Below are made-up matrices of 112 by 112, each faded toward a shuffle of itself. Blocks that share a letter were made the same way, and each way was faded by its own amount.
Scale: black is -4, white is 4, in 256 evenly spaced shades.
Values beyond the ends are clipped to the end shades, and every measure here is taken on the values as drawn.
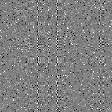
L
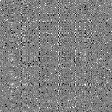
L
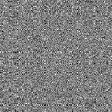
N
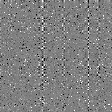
L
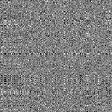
N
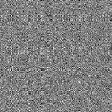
N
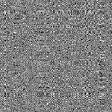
N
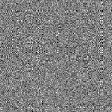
N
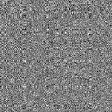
N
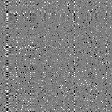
L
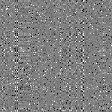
L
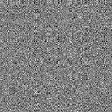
N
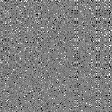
L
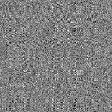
N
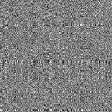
N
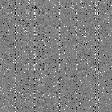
L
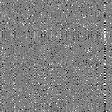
L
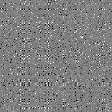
L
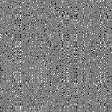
L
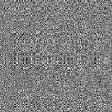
N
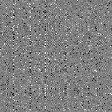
L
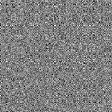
N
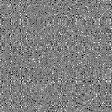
L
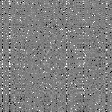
L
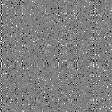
L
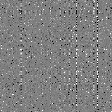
L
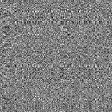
N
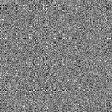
N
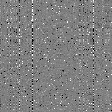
L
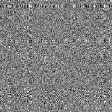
N
